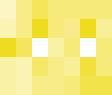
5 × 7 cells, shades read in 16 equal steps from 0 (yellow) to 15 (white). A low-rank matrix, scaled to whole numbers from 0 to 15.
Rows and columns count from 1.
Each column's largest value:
11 10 15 9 8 15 8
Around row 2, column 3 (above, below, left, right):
4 15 7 6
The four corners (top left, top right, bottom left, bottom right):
11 6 9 3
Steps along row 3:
up up down down up down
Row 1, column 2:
7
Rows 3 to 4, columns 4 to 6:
9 6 15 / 7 8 2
